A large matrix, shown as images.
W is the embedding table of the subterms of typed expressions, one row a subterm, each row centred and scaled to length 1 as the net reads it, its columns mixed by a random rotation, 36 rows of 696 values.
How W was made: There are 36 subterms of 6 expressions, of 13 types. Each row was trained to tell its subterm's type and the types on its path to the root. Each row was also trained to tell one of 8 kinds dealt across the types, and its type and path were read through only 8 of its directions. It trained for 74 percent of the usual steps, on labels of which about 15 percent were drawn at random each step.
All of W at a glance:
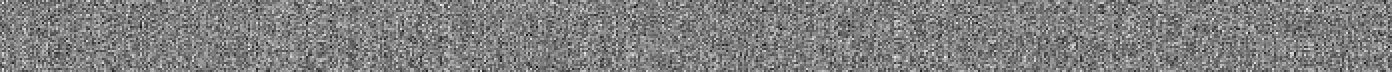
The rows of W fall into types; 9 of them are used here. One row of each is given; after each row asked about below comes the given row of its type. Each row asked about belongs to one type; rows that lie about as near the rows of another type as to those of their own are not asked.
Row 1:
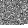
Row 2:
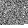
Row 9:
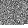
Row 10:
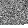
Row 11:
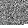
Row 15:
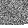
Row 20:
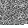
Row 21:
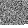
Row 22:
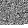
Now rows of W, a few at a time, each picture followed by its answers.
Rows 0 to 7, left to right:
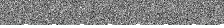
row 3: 20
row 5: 22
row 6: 20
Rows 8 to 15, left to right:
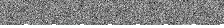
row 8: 11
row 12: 15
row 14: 2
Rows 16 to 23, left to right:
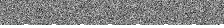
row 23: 20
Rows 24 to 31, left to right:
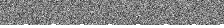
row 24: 22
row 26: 22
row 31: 9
